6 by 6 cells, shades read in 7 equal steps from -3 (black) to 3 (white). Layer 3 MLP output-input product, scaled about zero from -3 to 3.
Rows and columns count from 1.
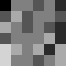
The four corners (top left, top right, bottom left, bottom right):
-3 -2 2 1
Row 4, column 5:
1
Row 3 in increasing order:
-2 -1 -1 0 0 1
